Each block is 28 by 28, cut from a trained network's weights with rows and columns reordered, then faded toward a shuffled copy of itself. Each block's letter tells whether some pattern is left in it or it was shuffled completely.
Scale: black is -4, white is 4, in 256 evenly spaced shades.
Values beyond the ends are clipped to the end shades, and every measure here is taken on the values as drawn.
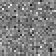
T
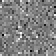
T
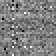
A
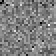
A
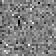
T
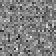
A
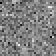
A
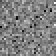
T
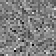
T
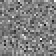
T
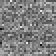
A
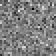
T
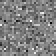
T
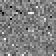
T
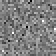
T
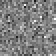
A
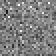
T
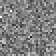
T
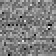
A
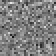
A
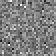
T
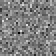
T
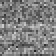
A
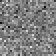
T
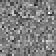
A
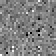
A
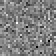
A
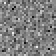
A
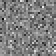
T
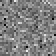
T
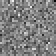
A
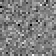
T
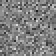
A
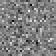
A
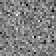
T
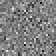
A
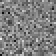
T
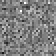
T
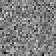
T
